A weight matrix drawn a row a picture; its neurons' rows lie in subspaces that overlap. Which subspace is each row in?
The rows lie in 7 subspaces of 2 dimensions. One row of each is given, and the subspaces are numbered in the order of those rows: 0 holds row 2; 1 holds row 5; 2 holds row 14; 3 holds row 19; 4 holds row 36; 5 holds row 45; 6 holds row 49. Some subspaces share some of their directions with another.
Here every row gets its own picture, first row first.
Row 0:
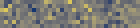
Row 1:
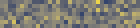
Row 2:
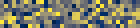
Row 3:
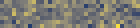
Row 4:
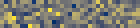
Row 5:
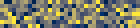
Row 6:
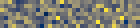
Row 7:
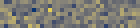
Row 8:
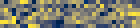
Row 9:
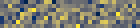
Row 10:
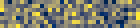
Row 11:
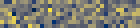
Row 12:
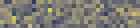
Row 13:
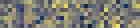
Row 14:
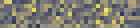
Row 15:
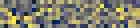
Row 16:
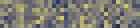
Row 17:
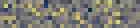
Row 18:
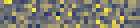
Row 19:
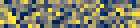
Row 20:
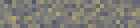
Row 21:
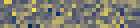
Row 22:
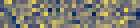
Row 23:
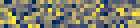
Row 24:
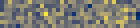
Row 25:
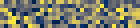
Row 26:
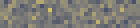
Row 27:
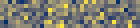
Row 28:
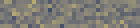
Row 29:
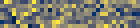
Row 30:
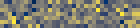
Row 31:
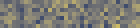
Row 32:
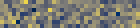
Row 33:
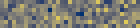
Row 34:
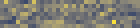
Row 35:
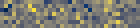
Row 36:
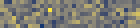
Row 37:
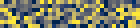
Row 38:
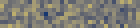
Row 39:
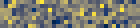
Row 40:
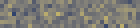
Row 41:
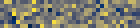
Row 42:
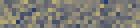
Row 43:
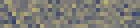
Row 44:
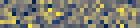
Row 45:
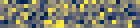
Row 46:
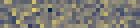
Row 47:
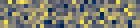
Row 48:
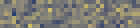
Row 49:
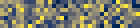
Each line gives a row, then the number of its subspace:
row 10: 4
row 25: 2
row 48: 6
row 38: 4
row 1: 1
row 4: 0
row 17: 0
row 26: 1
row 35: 0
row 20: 0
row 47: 5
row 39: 1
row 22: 4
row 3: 6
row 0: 0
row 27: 5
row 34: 5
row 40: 4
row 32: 3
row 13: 6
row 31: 6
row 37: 2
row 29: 5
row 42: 3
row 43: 1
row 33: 1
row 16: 6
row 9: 3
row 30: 1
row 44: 4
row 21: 2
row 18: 2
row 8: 5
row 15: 2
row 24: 4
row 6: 2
